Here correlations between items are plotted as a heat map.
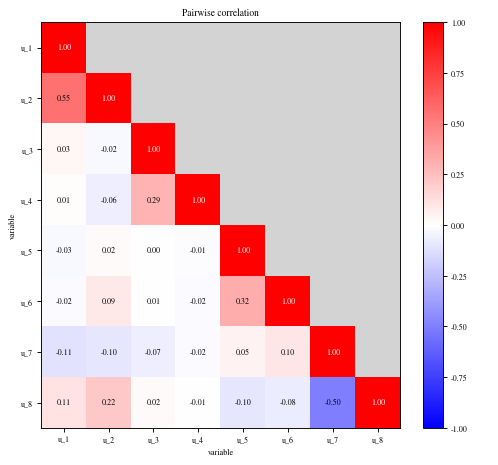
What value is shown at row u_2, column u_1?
0.55
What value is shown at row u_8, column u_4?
-0.01
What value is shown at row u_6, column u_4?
-0.02
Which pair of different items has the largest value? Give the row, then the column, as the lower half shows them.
u_2, u_1
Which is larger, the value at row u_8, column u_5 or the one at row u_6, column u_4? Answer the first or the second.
the second
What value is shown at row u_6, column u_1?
-0.02
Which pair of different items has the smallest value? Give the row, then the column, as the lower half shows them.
u_8, u_7
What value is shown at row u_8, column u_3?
0.02
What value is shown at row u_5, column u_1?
-0.03
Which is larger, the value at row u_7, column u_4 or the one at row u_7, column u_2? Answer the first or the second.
the first
